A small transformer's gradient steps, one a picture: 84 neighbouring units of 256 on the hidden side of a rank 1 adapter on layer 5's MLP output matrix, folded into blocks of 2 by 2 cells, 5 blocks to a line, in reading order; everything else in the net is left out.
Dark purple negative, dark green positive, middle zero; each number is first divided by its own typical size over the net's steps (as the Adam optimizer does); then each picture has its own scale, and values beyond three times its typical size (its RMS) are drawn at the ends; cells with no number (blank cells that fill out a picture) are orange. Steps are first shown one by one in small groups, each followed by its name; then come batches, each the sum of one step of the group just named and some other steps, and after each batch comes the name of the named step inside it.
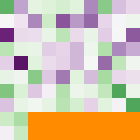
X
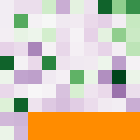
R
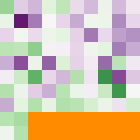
X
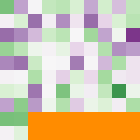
X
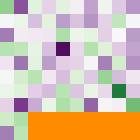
X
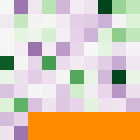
R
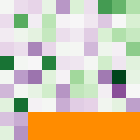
R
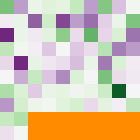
X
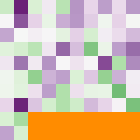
X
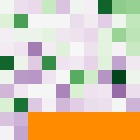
R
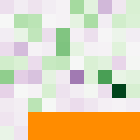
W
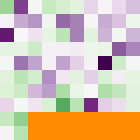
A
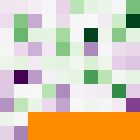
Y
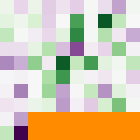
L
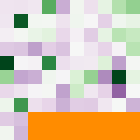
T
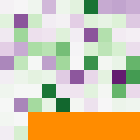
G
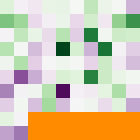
Y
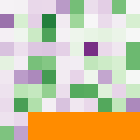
Y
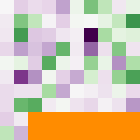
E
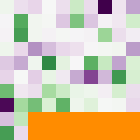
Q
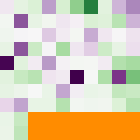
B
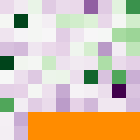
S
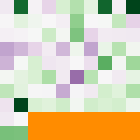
B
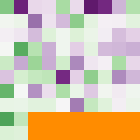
S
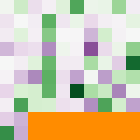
E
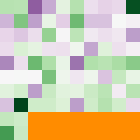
Q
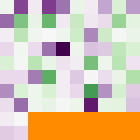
E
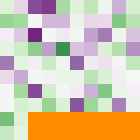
E
